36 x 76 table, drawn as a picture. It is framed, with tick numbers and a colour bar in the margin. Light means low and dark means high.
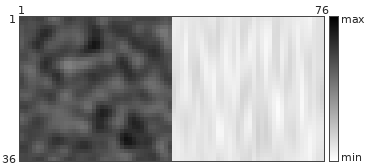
It is made of 1 by 2 panels. Panel 1,1: high, blotchy. Panel 1,2: very low, streaked downward, faint in contrast.
